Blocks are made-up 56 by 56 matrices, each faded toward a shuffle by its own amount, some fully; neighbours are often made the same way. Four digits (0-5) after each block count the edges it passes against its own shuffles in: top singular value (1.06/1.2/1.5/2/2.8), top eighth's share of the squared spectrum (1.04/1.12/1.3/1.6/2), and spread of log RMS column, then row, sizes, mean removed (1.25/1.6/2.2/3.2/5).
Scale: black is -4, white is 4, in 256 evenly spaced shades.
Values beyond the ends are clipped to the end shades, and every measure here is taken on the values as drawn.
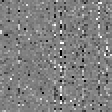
3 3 2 0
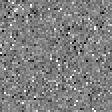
0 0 0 0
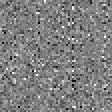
3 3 2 0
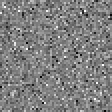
0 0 0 0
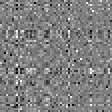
4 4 2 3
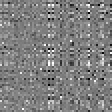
5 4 3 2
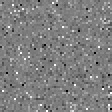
2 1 0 0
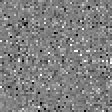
3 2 0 1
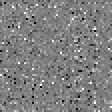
2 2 1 0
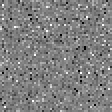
2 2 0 0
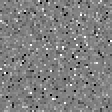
0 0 0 0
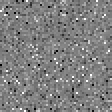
0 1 0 0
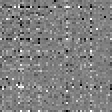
4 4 2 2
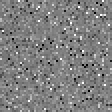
1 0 0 0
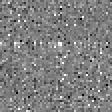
3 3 2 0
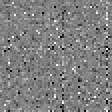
3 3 1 1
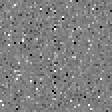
2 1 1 0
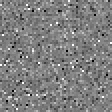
1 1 0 0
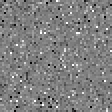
0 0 0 0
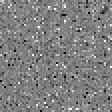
1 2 1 0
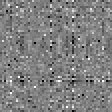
4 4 2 1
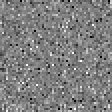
2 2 0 1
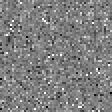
1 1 0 0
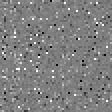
1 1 0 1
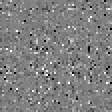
1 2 1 1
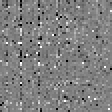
4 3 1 1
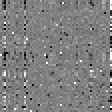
4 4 2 1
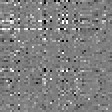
4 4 2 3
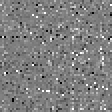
2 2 1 1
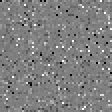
1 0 0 0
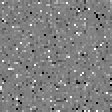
2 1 0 0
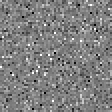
2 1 0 0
